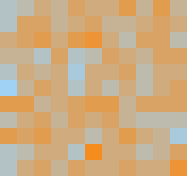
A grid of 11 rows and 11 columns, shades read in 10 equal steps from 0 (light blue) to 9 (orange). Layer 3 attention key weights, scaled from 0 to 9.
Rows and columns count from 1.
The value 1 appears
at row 5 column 5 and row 9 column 11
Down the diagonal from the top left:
2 6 7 6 1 5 7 4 5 4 8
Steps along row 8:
up up down up down up down down same same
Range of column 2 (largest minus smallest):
4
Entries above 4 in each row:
6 7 9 5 7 6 9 5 8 6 9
